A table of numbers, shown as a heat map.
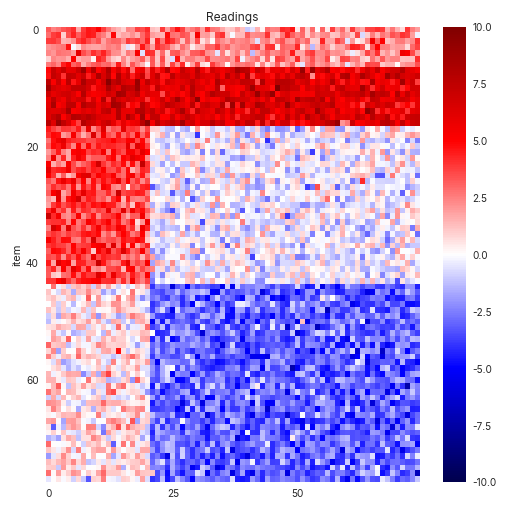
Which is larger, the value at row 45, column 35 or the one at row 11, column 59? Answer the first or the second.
the second
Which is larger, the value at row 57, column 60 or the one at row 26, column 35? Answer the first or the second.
the second
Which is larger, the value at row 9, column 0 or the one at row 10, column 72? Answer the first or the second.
the first
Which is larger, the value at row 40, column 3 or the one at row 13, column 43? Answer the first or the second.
the second
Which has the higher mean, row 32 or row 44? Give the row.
32
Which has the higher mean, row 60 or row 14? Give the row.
14
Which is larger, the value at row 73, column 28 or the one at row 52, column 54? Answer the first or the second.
the second
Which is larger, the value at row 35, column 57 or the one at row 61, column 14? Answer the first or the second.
the second
